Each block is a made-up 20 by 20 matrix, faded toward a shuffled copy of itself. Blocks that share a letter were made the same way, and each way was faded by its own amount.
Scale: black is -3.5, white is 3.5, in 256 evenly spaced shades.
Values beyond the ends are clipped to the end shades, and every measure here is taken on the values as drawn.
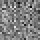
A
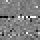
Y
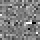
Y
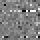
Y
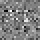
Y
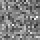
A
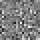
A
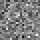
A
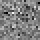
Y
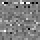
Y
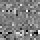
Y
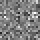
A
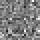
A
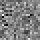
A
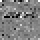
Y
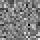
A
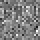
A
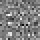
A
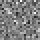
A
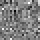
A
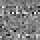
Y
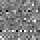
Y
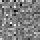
A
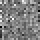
A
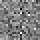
A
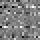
Y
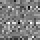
Y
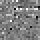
Y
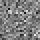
A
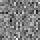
A
